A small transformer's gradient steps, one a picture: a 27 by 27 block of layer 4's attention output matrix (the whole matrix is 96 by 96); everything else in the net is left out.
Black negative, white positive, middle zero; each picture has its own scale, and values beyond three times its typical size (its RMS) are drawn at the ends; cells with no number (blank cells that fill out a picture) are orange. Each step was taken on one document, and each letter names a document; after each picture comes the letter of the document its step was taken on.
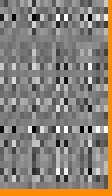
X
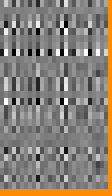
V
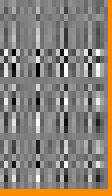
V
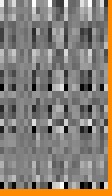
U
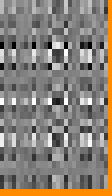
U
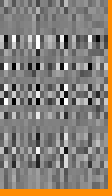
V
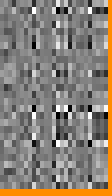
X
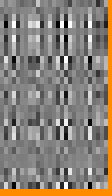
V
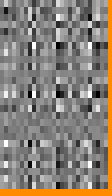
X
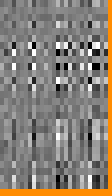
X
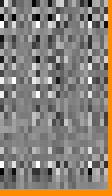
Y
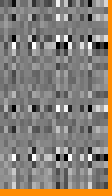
X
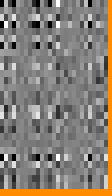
Y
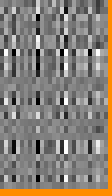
V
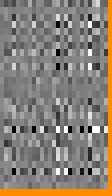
X
